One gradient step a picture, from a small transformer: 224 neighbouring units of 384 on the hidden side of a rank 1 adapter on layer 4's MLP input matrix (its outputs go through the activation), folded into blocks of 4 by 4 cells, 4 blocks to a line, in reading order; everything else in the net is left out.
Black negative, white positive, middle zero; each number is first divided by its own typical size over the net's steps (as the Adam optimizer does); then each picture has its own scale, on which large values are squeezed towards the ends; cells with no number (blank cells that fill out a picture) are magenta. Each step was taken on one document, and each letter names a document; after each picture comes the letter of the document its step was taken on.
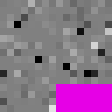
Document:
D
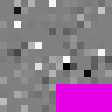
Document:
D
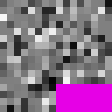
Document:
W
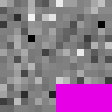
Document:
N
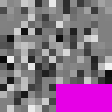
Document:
W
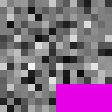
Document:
W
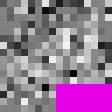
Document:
W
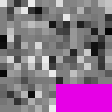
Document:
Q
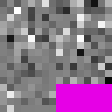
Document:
N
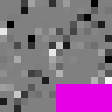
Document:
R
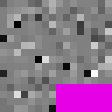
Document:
D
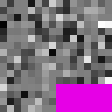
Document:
N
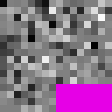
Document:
Q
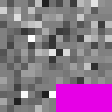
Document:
N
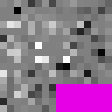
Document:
D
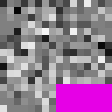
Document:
W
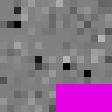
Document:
D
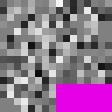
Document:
W
